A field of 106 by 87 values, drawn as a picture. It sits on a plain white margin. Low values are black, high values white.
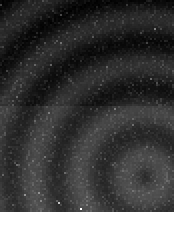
Seam: horizontal, 50% of the way down, the bottom part higher. Average level on the scale: 20%. Slope: up to the bottom. Rings: centred on the bottom right.
